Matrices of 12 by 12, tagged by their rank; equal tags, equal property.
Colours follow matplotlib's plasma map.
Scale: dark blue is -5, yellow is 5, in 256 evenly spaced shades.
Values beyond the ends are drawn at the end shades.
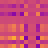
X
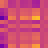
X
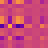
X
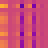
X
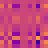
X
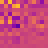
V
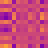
X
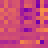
V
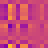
X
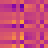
X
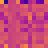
V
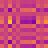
X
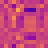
V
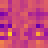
V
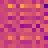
V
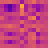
V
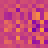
V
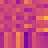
V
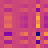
X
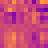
V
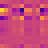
X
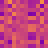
V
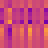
X
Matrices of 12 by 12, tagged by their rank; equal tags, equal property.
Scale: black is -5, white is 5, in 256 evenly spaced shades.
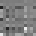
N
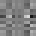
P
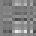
P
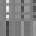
P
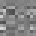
N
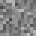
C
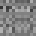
N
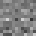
N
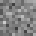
C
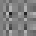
P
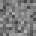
C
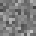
C
